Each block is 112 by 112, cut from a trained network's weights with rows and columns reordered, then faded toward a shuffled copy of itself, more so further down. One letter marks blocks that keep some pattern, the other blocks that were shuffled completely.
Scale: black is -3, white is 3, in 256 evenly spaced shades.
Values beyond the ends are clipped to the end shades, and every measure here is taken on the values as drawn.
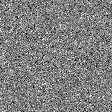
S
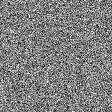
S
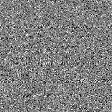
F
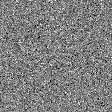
S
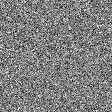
S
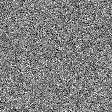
S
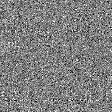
F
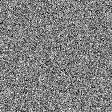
S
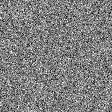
S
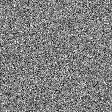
S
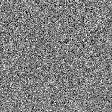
F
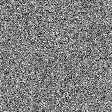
S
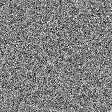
S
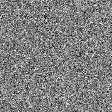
F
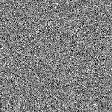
F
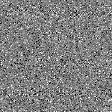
F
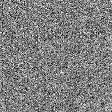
F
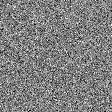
S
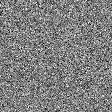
S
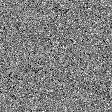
S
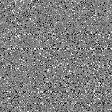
F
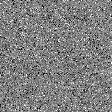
F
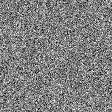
S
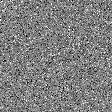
S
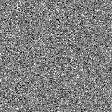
F
